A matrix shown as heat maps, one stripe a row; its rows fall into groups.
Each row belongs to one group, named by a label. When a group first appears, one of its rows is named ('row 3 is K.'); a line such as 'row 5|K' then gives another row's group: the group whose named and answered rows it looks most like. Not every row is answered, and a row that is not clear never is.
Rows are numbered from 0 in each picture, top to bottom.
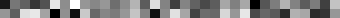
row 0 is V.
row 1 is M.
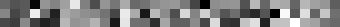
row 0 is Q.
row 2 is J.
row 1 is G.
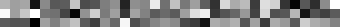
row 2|Q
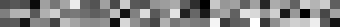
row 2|J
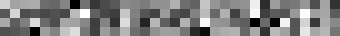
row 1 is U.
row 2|G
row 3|Q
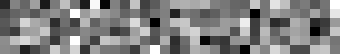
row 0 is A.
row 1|V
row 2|M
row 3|M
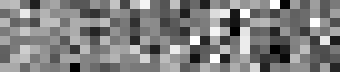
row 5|M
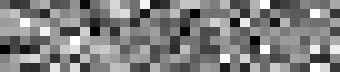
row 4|V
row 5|V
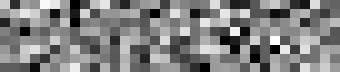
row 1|M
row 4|J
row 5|G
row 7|Q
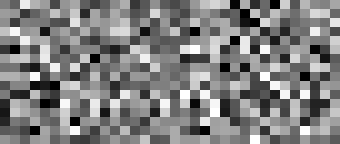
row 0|G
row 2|V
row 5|M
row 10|G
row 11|A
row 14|Q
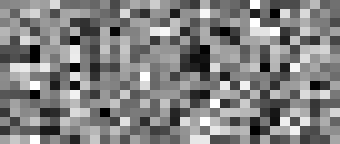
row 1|G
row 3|J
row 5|Q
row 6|Q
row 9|M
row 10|Q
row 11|A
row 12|U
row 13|G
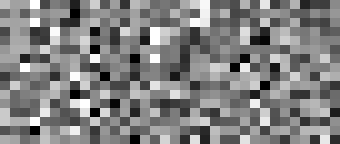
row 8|U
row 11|U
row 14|Q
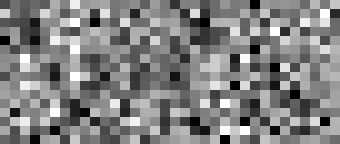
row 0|V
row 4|V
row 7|G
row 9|G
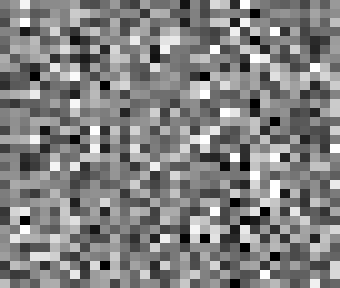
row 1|V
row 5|A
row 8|Q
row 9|U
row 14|A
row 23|A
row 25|G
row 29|A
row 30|V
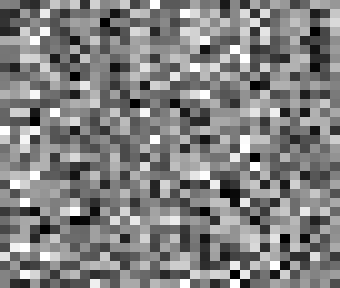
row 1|M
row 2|U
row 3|M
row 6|M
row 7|M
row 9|V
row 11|U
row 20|A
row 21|J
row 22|G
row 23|Q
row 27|A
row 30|G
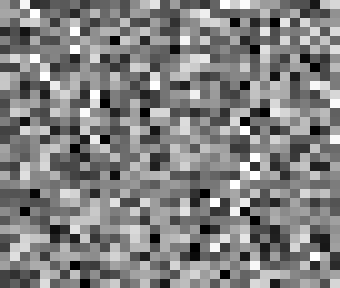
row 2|G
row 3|V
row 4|G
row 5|V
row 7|M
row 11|A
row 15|A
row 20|M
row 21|Q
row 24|V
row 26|M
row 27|A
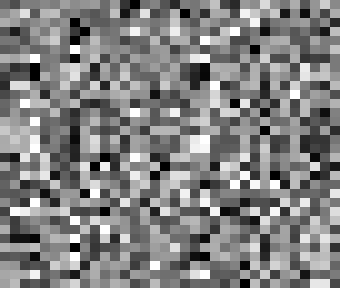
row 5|V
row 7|Q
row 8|Q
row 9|A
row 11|G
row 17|M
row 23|A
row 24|V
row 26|Q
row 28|Q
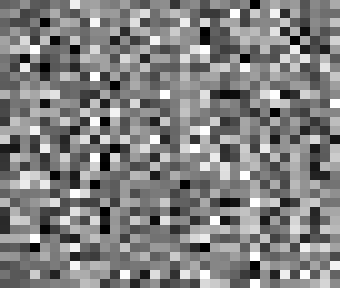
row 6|G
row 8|A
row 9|M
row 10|J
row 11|A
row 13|A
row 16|M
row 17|A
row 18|U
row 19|M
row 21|U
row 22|J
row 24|A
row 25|U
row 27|Q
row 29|V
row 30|G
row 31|U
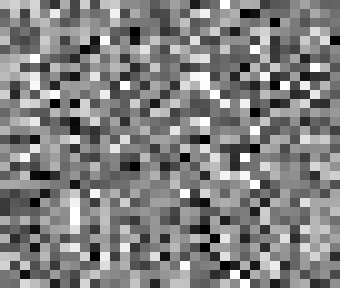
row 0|M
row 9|G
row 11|M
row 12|V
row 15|Q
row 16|J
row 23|V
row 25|Q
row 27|Q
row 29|J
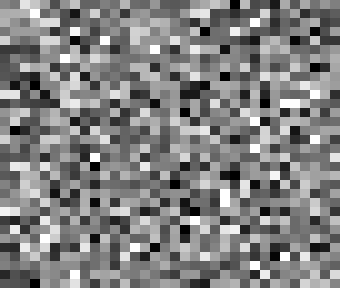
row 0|G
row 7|M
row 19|J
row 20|G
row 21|M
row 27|M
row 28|G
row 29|J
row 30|V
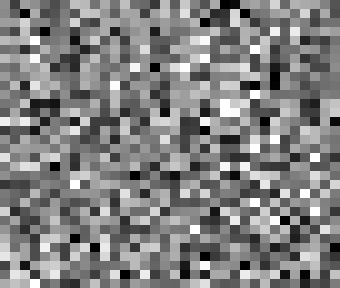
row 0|J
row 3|J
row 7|M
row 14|Q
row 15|J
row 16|A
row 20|V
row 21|G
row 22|J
